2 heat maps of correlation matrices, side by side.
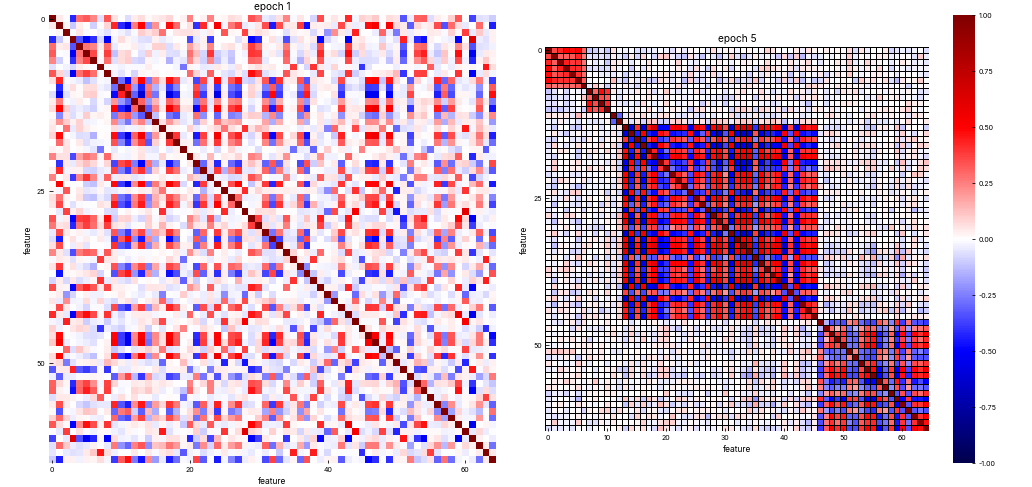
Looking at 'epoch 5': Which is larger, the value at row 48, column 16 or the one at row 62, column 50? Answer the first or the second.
the second
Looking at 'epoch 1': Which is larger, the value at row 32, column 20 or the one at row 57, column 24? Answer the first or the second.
the first
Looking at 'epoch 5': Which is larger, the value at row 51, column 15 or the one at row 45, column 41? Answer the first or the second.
the second
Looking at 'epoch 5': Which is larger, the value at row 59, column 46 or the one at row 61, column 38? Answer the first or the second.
the first
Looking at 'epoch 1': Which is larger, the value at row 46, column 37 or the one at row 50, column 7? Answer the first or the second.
the second
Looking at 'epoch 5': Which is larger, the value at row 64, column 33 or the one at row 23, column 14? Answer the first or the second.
the first
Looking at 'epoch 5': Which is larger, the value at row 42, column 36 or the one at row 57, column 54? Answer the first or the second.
the second
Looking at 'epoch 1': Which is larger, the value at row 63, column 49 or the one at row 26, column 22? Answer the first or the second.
the second
